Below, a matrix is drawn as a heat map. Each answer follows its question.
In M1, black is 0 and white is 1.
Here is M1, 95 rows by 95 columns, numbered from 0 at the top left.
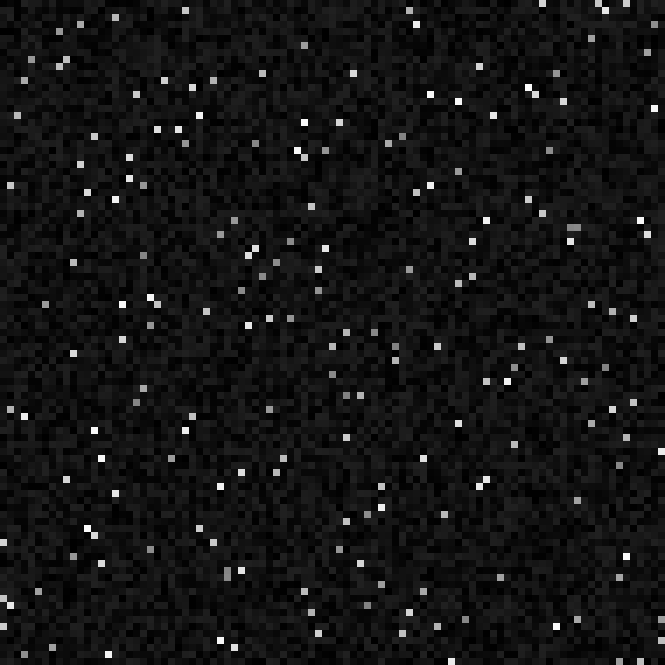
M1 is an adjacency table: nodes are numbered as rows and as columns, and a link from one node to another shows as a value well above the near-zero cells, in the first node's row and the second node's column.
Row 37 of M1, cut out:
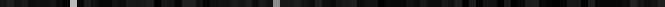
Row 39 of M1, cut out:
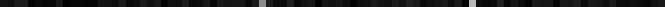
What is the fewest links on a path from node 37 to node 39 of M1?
1
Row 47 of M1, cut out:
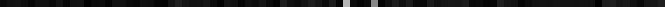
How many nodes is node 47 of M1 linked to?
2
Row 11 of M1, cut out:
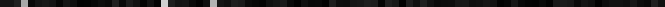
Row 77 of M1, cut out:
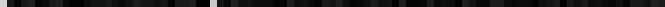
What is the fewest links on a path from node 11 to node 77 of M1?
2
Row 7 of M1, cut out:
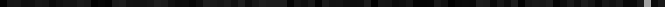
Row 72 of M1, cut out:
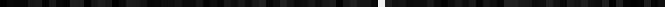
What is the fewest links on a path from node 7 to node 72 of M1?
6
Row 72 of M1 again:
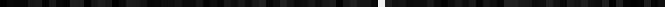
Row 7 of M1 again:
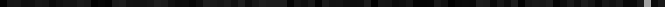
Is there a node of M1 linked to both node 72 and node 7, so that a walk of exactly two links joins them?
no
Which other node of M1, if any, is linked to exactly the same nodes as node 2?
node 70
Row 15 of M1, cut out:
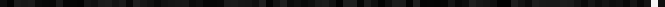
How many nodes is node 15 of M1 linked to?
1
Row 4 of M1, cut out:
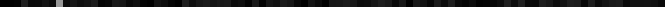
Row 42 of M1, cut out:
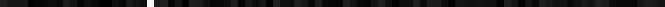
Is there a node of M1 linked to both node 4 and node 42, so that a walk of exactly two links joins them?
no
